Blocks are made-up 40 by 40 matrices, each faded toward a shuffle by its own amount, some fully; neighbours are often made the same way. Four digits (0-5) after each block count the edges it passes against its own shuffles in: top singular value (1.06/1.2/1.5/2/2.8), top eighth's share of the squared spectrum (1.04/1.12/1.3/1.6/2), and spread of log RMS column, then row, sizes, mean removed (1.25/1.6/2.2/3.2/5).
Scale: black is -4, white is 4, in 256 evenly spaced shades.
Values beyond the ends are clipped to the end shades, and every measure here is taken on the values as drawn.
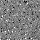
1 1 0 0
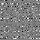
3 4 1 3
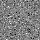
2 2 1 0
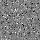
0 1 0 0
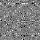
3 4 1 2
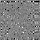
4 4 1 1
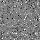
2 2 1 0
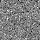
0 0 0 0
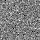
0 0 0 0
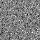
0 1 0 0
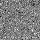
0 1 0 1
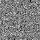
0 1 0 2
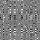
4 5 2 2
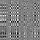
5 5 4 3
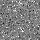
0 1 0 0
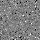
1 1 0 0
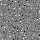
0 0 0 0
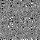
2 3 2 2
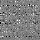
2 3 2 2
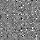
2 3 2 1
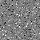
0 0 0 0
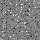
0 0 0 0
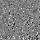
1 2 1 1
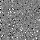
1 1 2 1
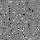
1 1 1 0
